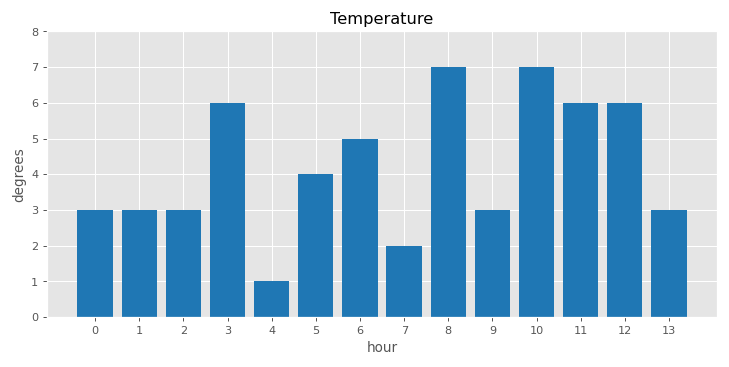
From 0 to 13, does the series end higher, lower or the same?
the same
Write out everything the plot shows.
Title: Temperature
x-axis: hour, ticks 0 1 2 3 4 5 6 7 8 9 10 11 12 13
y-axis: degrees, ticks 0 1 2 3 4 5 6 7 8
Values:
3 3 3 6 1 4 5 2 7 3 7 6 6 3
